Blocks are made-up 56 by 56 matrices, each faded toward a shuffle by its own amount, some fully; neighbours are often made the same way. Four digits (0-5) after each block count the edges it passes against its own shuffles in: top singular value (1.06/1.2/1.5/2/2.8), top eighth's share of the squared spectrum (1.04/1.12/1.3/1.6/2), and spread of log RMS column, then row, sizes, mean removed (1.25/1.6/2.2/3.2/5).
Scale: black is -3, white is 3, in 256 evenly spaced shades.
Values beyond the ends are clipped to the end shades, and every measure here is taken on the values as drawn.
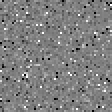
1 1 0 0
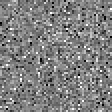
0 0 1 0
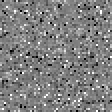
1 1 0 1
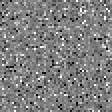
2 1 1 0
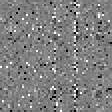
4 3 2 1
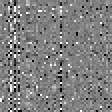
4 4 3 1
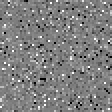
0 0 0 0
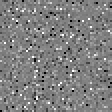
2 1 1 0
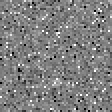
0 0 0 0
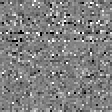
2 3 2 3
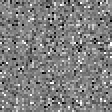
1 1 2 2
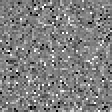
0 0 0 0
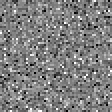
1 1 0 0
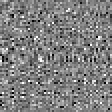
4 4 2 3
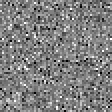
2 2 0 1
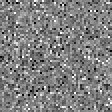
2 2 0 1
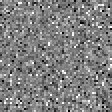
1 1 0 0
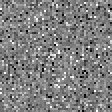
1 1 0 0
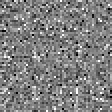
3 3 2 1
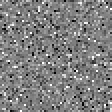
0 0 0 0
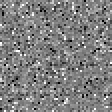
1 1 0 0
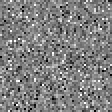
1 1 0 0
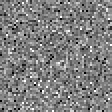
2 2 0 0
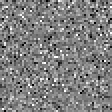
2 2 0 0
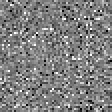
3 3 1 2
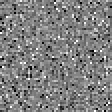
1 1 0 0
